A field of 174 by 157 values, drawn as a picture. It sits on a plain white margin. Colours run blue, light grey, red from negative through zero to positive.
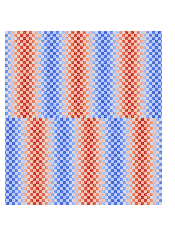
Stripes: upright, repeating 3 times. Average level on the scale: 50%. Symmetry: a half turn. Slope: none.
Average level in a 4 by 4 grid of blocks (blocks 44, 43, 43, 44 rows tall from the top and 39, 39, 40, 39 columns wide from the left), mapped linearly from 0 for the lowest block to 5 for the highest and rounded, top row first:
5 2 0 3 / 5 2 0 3 / 3 0 2 5 / 3 0 2 5
